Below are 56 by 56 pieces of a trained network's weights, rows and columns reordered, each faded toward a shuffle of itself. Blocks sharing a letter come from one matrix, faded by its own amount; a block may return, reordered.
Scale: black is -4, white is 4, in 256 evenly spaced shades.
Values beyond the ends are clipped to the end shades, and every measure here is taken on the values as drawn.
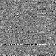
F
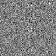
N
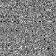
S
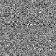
S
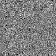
N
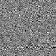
S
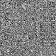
N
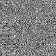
S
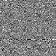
S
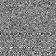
F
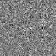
N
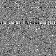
F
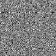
S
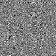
S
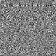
S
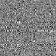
S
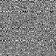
F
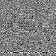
F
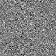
N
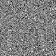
N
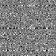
F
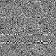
F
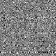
S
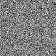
N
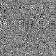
S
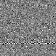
F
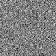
N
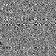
F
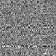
F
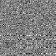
F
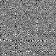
S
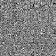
N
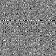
F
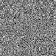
N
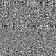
S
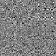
S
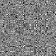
S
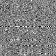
F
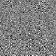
S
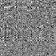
S
